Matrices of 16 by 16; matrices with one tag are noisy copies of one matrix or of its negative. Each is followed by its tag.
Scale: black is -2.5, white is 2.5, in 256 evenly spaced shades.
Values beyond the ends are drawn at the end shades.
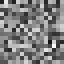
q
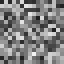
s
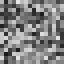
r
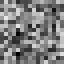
r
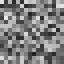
s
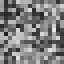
r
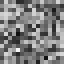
r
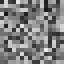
q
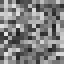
r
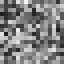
r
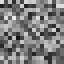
s
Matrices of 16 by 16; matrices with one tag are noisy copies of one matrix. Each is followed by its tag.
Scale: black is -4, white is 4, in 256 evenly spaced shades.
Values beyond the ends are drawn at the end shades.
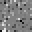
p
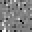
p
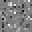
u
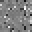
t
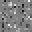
u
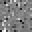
p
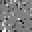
p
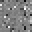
t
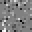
p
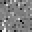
p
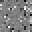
t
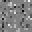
u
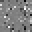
t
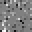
p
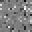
t
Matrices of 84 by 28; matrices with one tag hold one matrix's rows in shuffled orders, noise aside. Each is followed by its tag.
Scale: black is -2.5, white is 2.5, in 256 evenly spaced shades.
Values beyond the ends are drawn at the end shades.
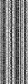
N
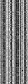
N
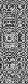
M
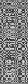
M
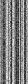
N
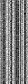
N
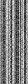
N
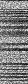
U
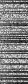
U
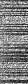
U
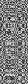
M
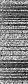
U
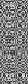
M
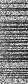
U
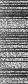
U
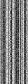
N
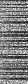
U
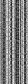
N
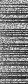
U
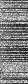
U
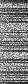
U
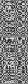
M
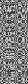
M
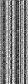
N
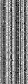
N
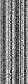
N
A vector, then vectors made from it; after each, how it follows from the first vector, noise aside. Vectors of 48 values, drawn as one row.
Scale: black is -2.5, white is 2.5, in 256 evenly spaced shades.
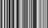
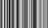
copied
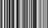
copied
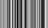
wrapped around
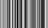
wrapped around
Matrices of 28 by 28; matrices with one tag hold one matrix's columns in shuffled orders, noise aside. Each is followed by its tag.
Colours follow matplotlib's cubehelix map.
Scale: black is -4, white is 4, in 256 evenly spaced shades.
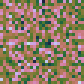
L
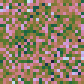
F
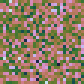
F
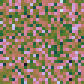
F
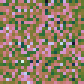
L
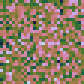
L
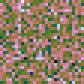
F
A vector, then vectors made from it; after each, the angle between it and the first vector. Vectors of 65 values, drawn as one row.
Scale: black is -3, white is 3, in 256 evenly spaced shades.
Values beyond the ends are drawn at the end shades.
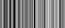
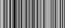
partly aligned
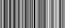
nearly parallel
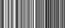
nearly opposite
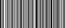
partly opposed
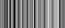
nearly parallel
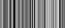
nearly parallel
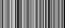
partly opposed
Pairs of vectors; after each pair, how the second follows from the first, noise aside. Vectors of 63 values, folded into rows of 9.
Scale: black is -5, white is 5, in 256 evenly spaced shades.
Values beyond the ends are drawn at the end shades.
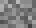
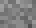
shrunk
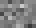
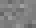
shrunk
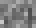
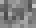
reversed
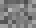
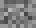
copied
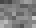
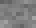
shrunk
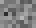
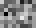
scaled up
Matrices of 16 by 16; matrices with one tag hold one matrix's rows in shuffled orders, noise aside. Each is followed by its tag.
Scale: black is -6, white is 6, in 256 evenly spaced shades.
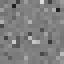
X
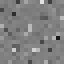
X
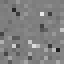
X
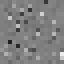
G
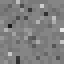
G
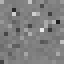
X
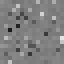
G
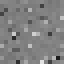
X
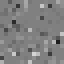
X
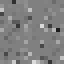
X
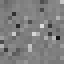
X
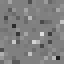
X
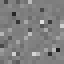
X
